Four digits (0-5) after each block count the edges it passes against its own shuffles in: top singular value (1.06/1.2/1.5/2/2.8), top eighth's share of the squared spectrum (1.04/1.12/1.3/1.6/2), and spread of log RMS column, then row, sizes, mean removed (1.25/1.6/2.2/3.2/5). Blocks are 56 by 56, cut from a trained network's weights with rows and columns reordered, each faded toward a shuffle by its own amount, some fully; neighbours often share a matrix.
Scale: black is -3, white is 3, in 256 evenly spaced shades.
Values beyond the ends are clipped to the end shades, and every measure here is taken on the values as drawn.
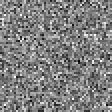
2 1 0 0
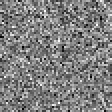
2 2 0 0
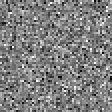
1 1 0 0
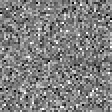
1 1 0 0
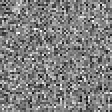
3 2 0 1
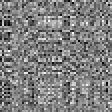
4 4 3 3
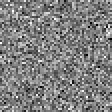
1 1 0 0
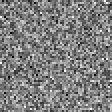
0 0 0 0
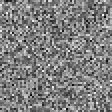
2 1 0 0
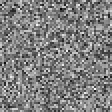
2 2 0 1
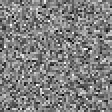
1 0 0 0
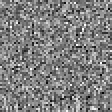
2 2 0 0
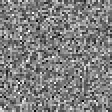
0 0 0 0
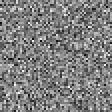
3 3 0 1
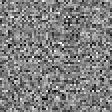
3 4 0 2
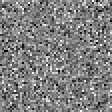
2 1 0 0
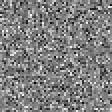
0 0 0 0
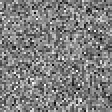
1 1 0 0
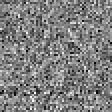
3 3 0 1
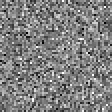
1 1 0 0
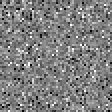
3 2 1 1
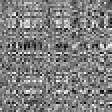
5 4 3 3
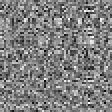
4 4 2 2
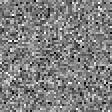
2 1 0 0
